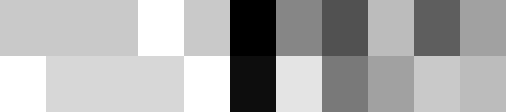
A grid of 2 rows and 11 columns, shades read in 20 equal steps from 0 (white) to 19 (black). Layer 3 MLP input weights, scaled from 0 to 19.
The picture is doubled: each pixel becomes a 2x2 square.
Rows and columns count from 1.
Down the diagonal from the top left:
4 3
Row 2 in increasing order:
0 0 2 3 3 3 4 5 7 10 18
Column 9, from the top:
5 7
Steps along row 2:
up same same down up down up down down up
